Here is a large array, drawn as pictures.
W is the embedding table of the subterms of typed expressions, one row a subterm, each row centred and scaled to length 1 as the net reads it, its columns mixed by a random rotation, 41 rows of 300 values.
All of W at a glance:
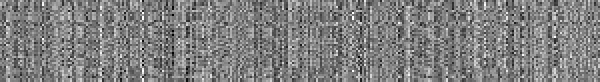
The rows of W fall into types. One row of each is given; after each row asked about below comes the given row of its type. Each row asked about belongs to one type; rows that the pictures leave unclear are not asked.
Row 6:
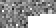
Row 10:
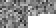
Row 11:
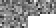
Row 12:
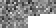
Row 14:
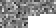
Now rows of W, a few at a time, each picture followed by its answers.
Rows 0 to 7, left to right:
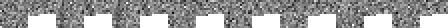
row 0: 10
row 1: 12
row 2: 12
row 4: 12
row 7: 14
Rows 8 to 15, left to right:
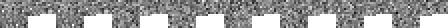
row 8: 6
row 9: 6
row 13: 10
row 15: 14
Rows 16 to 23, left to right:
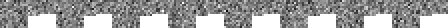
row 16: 10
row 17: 14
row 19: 12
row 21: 12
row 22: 10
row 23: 12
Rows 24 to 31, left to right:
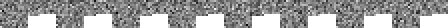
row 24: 10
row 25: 11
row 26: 14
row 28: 6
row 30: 10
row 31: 12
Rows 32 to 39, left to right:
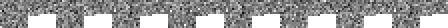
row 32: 10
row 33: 10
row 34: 14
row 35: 6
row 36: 14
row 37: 14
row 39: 14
